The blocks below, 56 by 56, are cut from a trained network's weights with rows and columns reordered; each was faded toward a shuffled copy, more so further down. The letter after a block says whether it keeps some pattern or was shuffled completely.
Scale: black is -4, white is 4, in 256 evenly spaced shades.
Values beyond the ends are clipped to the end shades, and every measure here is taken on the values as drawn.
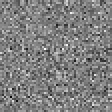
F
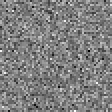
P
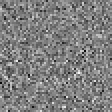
F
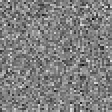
F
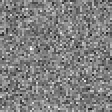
P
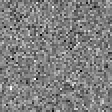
P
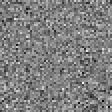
F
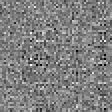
F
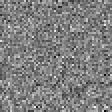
F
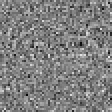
F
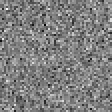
F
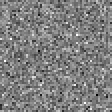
P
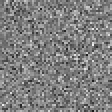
F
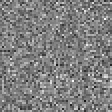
F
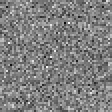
P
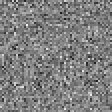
F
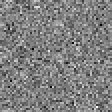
F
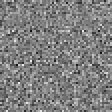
F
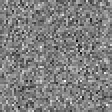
F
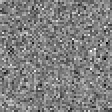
P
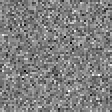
P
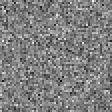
P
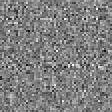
F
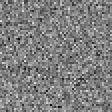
P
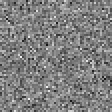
P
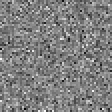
P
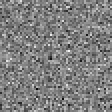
F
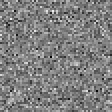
F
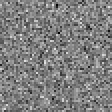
P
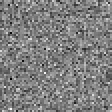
P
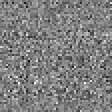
F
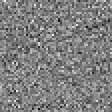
F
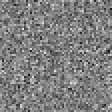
F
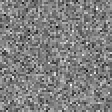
P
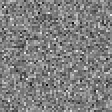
P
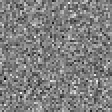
F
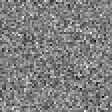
P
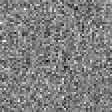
F
